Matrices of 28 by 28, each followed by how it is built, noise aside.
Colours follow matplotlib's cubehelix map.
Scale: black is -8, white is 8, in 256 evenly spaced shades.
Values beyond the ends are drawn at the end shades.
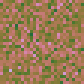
noise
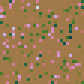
sparse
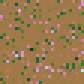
sparse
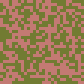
noise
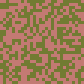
noise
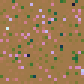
sparse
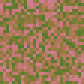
noise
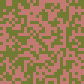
noise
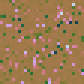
sparse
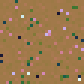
sparse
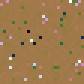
sparse
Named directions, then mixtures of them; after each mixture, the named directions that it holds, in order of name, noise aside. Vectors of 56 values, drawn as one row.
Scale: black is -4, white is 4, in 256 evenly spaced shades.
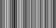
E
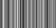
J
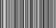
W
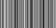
J, W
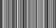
E, J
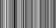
E, W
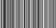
W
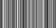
E, J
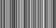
E, W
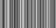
E, J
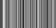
J, W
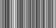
E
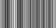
E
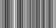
E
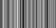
J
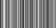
J, W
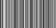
W
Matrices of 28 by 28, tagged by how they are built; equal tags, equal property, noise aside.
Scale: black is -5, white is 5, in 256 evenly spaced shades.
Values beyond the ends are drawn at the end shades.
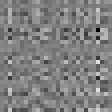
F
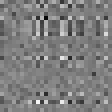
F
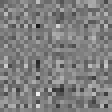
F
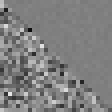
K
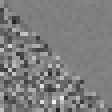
K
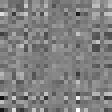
F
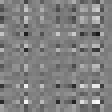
F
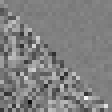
K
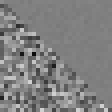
K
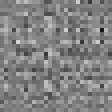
F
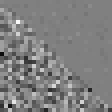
K
